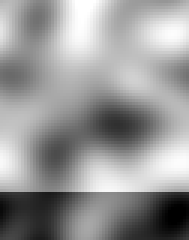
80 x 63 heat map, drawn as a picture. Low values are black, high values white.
No lone cell stands out from its neighbours. The ninth with the highest average is the top middle. On average the colour sits 60% of the way up the scale. The top part is higher, up to a seam about 80% of the way down.
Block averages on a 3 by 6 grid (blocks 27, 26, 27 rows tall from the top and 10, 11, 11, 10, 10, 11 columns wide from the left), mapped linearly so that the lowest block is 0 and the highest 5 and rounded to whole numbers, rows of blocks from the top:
3 3 5 4 4 4
3 2 2 1 2 4
1 0 2 3 2 1
